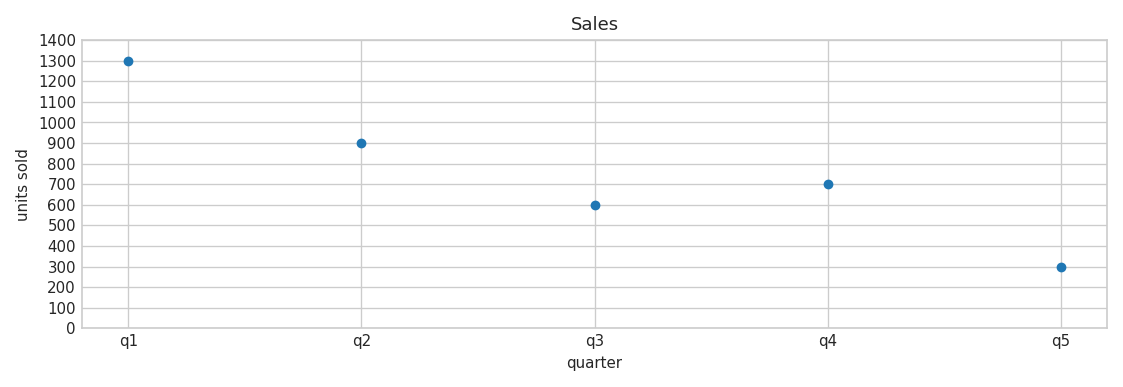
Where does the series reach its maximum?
q1
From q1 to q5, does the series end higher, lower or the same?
lower
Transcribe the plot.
Title: Sales
x-axis: quarter, ticks q1 q2 q3 q4 q5
y-axis: units sold, ticks 0 100 200 300 400 500 600 700 800 900 1000 1100 1200 1300 1400
Values:
1300 900 600 700 300
